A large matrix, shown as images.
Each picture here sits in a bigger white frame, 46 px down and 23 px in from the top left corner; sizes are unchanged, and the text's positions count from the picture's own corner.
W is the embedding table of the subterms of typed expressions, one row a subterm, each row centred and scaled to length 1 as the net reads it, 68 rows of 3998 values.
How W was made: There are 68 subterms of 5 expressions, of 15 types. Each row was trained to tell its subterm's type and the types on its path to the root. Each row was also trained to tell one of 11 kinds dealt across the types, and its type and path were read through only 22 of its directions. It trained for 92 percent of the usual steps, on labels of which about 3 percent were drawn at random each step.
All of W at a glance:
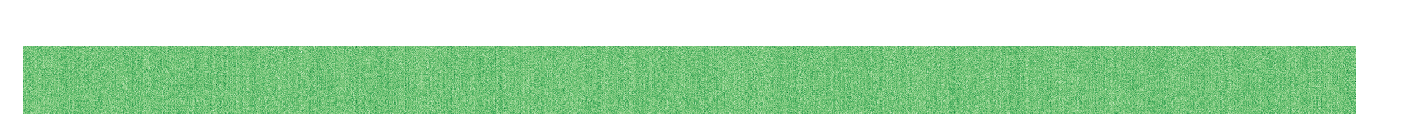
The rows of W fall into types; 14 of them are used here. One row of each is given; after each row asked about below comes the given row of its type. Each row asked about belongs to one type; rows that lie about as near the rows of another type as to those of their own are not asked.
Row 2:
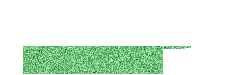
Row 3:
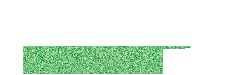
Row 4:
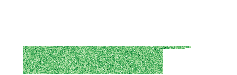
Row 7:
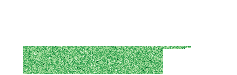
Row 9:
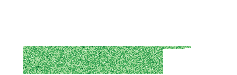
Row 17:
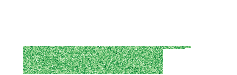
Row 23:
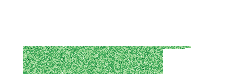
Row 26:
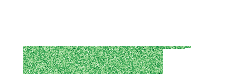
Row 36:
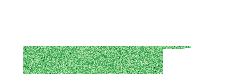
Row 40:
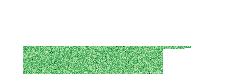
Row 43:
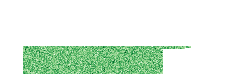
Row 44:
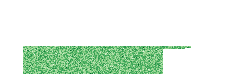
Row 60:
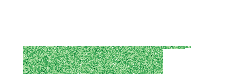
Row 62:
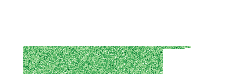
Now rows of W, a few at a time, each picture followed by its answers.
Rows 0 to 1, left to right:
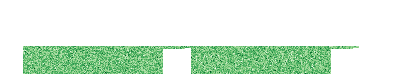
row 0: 43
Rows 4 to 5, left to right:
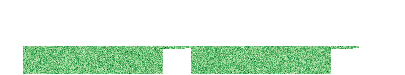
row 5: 23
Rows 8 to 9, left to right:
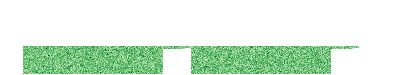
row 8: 43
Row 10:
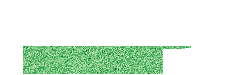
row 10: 2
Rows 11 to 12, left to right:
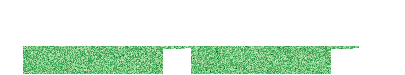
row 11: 2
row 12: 23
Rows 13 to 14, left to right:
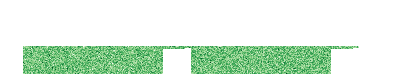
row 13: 17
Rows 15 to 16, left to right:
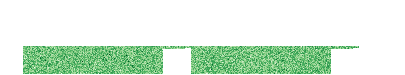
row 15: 7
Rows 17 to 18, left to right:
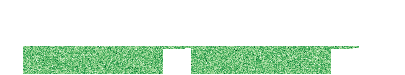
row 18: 2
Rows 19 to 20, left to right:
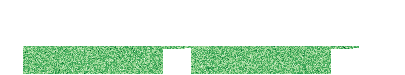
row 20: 44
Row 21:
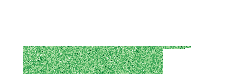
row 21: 7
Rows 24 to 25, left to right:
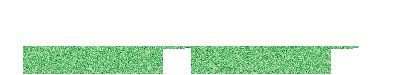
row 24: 40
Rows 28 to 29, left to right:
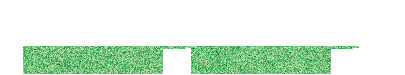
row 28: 62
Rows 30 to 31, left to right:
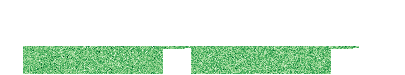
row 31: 60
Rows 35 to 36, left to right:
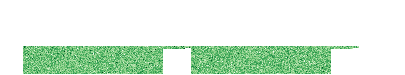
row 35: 36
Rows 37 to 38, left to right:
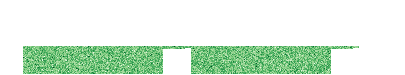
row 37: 26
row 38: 60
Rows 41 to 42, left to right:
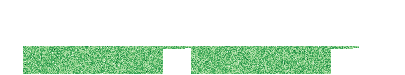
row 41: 60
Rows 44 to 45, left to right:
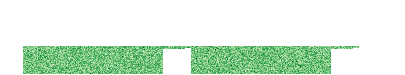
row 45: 9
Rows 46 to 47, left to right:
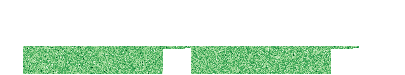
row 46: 17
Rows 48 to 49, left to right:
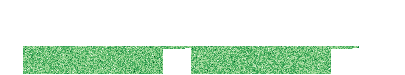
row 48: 4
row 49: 62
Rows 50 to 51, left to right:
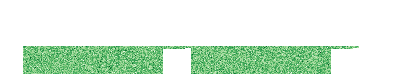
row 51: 43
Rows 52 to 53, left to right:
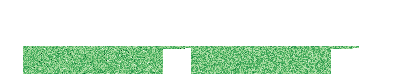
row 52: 7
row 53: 7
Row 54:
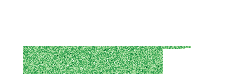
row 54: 2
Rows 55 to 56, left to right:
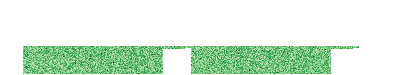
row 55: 44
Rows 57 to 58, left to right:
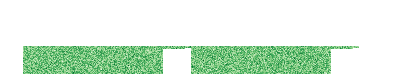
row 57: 44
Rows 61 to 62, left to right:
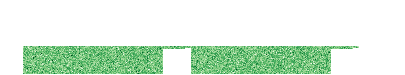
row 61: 44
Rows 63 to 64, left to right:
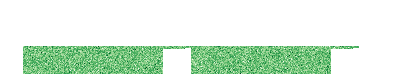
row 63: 43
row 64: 17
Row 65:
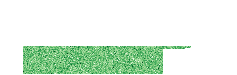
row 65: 17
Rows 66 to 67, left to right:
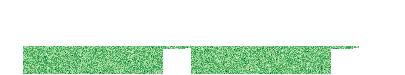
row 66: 60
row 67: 26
